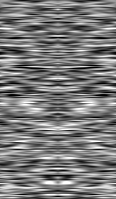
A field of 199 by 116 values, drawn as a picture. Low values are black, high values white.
The values follow a bell shape. The left and right halves mirror each other. The grain runs across in streaks.
